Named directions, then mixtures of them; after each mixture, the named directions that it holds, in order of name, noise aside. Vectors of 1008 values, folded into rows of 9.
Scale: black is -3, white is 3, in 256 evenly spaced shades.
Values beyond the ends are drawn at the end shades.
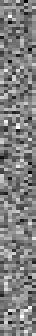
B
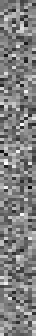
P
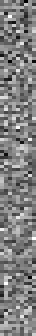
B, P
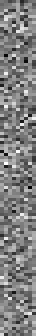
P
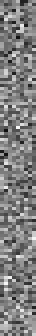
B, P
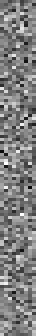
P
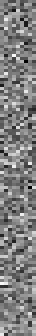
P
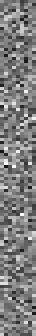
P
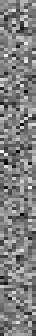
P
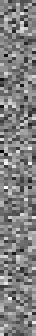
P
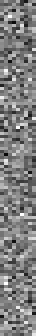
B, P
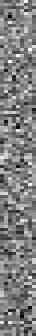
B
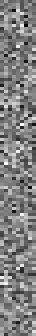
P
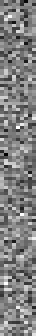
B, P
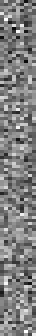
B, P
